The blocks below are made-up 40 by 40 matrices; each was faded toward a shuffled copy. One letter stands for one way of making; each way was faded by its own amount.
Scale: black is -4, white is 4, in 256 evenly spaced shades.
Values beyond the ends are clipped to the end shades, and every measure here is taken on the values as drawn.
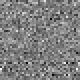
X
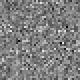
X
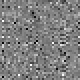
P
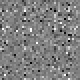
P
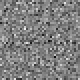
X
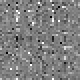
P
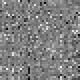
P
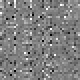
P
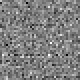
X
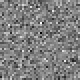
X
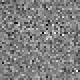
X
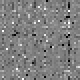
P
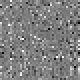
P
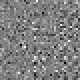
P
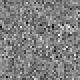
X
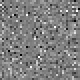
P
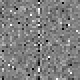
P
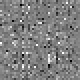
P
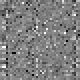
P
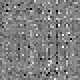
P
